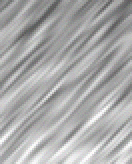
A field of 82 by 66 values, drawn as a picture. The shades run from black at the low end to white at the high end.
Slope: up to the bottom. Histogram: bell-shaped. Grain: diagonal, up to the right. Odd rows or columns: none.
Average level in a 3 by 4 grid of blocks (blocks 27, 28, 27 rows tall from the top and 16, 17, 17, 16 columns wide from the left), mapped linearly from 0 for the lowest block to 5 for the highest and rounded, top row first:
1010
2322
4555
